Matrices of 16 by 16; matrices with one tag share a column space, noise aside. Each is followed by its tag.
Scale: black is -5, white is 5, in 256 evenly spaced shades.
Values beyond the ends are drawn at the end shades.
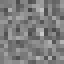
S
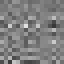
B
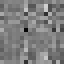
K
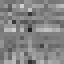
K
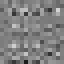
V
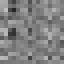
S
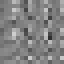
S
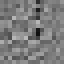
S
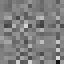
B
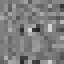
K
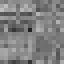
K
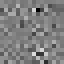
V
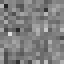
K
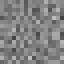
S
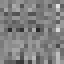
K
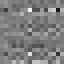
V
